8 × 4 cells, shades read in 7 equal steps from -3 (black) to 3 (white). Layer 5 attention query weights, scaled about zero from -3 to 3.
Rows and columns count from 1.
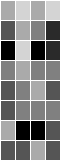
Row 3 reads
-3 2 -3 -2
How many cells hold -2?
2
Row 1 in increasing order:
1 1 2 2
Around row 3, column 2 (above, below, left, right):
1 1 -3 -3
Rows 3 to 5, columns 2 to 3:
2 -3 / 1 0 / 0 1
